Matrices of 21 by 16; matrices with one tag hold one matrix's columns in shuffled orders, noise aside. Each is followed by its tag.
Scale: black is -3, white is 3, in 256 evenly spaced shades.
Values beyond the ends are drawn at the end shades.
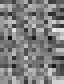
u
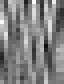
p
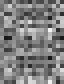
u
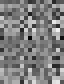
u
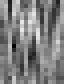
p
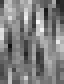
p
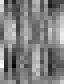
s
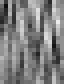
p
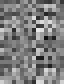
u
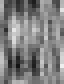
s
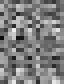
u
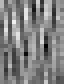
p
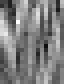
p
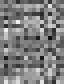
u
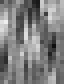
p
